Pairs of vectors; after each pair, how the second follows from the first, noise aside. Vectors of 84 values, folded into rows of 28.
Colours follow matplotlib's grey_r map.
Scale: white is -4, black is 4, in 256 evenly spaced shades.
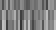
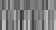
copied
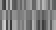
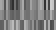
reversed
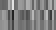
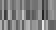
reversed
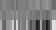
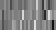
shuffled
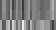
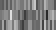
shuffled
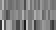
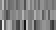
copied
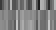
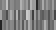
shuffled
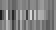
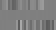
partly zeroed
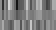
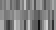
reversed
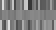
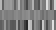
reversed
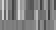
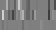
partly zeroed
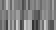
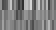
reversed
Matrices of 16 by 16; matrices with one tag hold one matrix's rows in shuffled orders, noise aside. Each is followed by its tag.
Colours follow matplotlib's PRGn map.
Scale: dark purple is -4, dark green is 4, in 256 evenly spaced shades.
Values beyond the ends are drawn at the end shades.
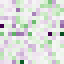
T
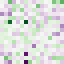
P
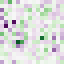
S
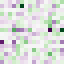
T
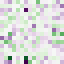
P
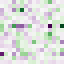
T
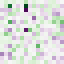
P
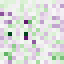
P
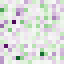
S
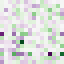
T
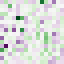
S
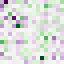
S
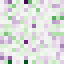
P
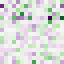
T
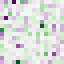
S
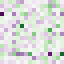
T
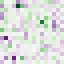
S
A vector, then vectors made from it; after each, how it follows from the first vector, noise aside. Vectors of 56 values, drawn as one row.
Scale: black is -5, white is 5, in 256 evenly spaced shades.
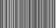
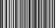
scaled up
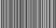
reversed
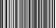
scaled up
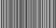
reversed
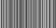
reversed
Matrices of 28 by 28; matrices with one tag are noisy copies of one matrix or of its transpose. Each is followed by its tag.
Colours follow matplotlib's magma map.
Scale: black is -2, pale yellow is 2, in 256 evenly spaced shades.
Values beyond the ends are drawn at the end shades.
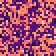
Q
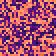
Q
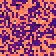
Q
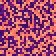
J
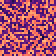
J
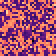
Q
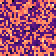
Q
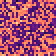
Q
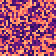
Q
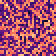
J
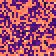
Q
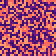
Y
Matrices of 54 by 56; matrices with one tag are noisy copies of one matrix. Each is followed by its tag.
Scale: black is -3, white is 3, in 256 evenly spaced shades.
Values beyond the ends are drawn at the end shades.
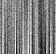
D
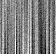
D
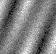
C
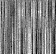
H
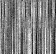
H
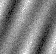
C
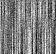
H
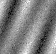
C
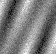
C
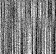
H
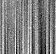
D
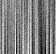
D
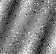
C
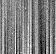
D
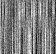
H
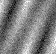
C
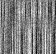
H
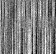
H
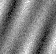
C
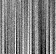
D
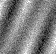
C
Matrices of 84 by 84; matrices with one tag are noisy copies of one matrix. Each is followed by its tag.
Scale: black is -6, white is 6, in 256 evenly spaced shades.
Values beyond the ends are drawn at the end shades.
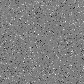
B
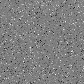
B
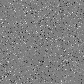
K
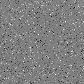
B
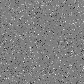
B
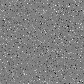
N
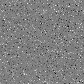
N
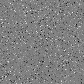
K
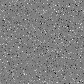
N
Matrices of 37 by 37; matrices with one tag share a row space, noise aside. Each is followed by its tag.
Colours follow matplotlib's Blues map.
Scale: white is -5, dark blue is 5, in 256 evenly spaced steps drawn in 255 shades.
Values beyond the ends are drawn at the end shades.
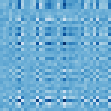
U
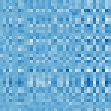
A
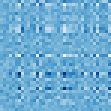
U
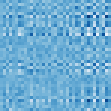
A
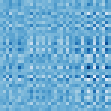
A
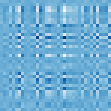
U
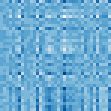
U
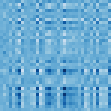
U
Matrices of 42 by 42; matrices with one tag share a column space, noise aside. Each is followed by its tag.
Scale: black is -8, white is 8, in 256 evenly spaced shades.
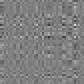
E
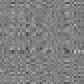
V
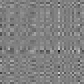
V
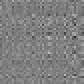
E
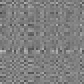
V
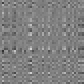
V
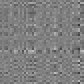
V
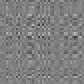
E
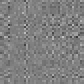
E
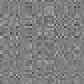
E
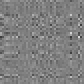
E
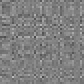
E
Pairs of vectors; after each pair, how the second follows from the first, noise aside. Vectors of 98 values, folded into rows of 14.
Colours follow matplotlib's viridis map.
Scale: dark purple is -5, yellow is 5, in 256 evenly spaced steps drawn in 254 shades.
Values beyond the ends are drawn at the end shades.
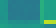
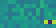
sign-scrambled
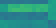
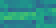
wrapped around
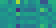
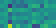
wrapped around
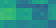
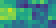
scaled up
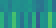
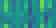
wrapped around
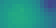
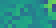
sign-scrambled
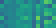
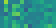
wrapped around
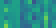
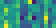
scaled up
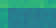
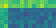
scaled up
